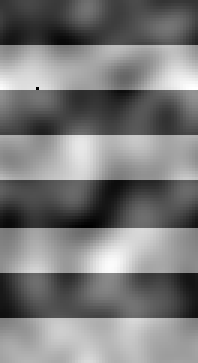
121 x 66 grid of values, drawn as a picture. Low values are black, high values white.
A single lone cell is far lower than the cells round it. Stripes running across repeat 4 times from top to bottom. The ninth with the highest average is the bottom middle.
